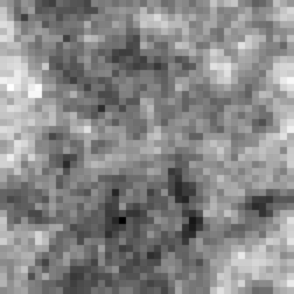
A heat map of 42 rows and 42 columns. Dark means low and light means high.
Histogram: bell-shaped. Ninth with the lowest average: bottom middle. Average level on the scale: 50%. Grain: blotchy.
